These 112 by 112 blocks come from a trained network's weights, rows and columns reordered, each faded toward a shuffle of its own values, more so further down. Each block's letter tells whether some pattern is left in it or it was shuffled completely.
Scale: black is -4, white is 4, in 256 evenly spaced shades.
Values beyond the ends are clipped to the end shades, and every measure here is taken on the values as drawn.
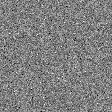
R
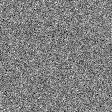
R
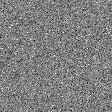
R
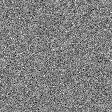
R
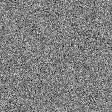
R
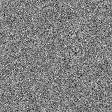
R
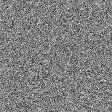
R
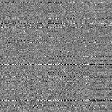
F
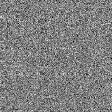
F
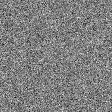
R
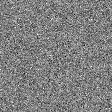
R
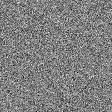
R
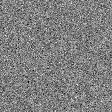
R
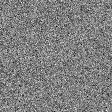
R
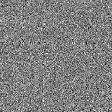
F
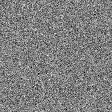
R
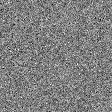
R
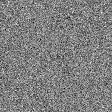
R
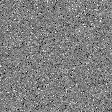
R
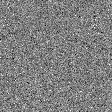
R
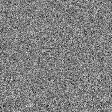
F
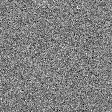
R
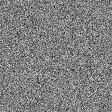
R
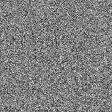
F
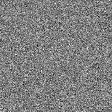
F
